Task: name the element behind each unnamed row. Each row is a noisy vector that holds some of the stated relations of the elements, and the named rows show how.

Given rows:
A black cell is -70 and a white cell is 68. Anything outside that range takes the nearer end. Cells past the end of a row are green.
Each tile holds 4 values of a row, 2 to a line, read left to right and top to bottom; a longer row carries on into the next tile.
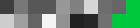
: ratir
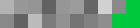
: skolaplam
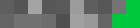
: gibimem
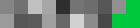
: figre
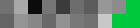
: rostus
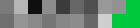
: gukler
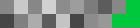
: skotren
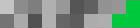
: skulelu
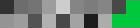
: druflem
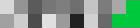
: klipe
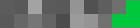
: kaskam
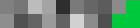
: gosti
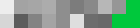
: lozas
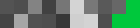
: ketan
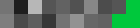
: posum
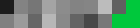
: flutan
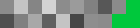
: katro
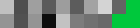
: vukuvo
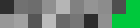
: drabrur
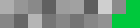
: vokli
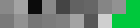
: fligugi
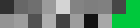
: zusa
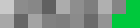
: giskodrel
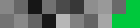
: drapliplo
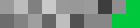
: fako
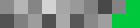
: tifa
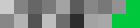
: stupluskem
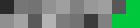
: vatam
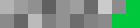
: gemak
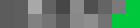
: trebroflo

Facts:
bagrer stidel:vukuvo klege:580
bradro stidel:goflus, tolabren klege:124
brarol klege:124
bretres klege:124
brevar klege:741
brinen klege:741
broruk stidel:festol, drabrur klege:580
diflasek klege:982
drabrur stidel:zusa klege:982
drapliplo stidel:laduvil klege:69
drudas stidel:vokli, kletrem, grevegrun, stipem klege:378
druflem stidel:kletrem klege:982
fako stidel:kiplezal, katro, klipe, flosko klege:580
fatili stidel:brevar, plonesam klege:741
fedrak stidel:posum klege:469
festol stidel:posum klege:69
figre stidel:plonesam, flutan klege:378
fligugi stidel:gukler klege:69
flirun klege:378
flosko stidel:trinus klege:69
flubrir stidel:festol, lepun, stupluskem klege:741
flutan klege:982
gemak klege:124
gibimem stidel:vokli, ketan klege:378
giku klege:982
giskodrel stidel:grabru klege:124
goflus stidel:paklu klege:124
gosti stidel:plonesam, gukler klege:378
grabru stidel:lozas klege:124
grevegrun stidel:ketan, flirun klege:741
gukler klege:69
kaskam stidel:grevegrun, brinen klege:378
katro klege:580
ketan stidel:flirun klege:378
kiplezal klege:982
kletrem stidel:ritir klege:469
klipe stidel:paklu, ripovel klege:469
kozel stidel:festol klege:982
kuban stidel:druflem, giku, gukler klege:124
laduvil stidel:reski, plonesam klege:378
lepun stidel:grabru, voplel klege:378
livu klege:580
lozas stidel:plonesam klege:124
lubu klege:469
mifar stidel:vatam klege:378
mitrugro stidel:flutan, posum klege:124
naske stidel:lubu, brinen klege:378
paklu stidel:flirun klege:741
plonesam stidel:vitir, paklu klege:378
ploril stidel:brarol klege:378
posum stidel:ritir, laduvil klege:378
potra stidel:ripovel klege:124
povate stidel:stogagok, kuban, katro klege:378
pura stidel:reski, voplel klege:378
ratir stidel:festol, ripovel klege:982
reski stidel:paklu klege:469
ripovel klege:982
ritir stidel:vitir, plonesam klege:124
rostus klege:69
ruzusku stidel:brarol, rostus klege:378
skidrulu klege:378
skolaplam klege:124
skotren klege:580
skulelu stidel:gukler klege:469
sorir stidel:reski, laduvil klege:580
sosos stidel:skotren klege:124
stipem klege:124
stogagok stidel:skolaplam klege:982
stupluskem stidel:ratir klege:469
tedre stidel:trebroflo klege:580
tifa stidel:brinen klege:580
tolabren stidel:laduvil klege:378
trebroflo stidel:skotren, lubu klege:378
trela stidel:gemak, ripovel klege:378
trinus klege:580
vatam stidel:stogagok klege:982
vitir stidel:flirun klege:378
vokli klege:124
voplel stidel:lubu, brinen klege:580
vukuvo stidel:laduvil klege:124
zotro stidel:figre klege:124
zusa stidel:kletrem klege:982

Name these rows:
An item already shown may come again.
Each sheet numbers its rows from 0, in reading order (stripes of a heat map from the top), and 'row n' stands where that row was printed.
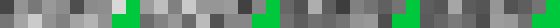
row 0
brevar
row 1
fako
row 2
pura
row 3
kaskam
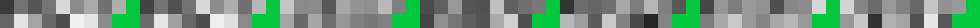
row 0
grevegrun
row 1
grevegrun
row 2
bradro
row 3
flirun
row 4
kozel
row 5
brevar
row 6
reski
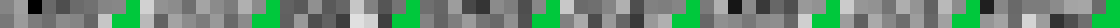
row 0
flosko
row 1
grabru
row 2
vitir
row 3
trela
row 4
fedrak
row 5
gukler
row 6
kuban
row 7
ripovel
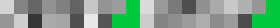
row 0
reski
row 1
goflus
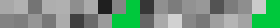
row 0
broruk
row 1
brinen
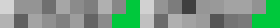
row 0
grabru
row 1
potra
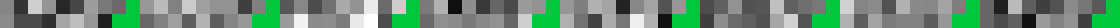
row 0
laduvil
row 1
tedre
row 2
paklu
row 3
gukler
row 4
plonesam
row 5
flirun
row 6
mitrugro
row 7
tolabren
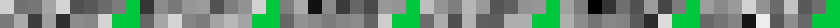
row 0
kletrem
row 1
brinen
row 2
gukler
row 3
skulelu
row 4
festol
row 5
sorir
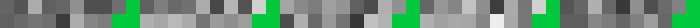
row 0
drudas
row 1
flubrir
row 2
lubu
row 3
fatili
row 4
skidrulu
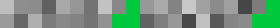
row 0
sosos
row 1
bagrer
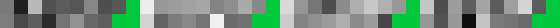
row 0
posum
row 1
ritir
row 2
goflus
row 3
vukuvo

